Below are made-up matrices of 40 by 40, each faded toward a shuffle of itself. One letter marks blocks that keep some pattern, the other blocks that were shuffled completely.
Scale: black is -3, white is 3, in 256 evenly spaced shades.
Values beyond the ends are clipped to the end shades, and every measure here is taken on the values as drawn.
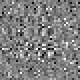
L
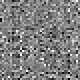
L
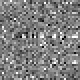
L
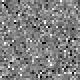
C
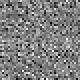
L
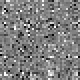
L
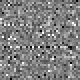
L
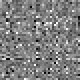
L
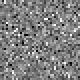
C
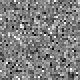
C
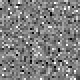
C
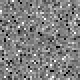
C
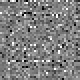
L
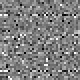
L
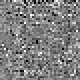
L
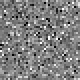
C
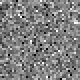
C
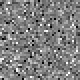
C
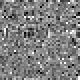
L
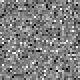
C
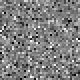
C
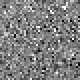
C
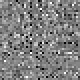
L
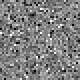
C
